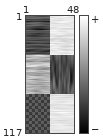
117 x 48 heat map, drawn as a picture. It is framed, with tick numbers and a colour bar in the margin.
It is made of 3 by 2 panels. Panel 1,1: low, streaked across. Panel 1,2: very high, streaked across, faint in contrast. Panel 2,1: high, streaked across. Panel 2,2: low, streaked downward. Panel 3,1: low, checkered. Panel 3,2: very high, streaked across, faint in contrast.
